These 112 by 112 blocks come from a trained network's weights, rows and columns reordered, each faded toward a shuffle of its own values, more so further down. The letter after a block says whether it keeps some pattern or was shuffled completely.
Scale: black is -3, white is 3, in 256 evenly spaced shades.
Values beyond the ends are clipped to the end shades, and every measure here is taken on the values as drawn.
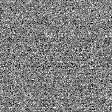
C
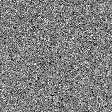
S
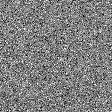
S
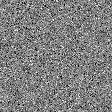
S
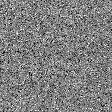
S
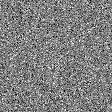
S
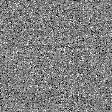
C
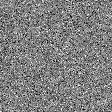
S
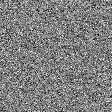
S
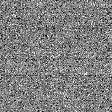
C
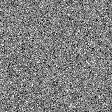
S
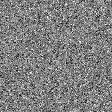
S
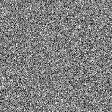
C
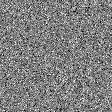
S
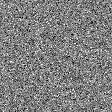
S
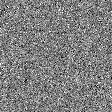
S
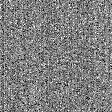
C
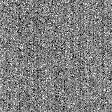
C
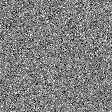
S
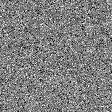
S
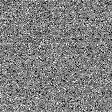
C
